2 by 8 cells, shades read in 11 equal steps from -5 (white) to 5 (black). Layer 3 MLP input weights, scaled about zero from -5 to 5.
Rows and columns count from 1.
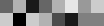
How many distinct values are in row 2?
6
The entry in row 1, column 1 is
1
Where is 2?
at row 2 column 5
